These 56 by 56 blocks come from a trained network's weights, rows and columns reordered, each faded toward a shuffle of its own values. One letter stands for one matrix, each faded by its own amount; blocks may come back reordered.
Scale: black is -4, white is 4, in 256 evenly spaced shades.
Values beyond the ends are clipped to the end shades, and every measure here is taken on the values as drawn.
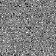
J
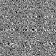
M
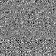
M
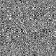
M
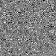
J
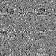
J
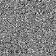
J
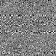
M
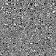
J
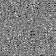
J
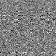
M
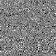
J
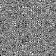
J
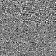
J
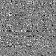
J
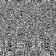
J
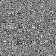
M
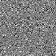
J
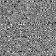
M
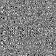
J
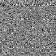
M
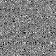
J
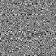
M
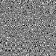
J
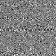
J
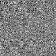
M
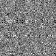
M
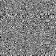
M
